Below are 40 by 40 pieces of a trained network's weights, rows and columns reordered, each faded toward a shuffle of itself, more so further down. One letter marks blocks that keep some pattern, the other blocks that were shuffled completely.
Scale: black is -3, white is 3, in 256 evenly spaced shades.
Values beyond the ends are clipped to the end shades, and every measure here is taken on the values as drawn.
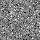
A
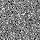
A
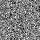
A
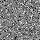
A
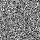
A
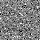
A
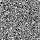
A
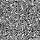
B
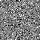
A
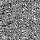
B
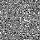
B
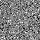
A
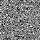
B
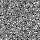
A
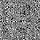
B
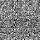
B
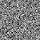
B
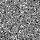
A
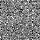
B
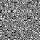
B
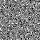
A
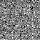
B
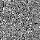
B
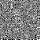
B
